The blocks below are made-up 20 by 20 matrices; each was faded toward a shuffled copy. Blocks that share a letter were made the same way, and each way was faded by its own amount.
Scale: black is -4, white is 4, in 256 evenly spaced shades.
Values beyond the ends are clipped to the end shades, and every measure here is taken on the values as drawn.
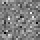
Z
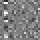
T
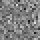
Z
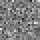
Z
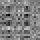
T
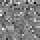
Z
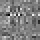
T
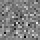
Z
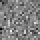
Z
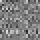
T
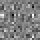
T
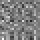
T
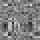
T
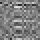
T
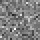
Z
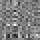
T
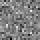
Z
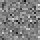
Z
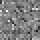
Z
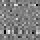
T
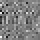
T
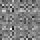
T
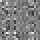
T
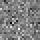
Z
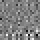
T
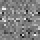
Z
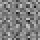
T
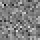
Z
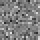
Z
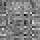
T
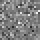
Z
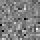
Z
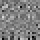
T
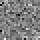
Z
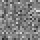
Z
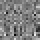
T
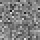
Z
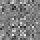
T
